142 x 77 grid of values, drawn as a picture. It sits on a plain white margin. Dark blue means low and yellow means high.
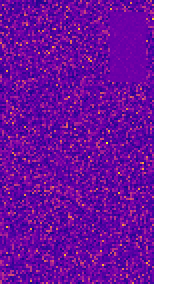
Mirror symmetry: none. Calmest part: top right. Histogram: skewed, a long tail of high values. Odd patch: calmer, in the top right.
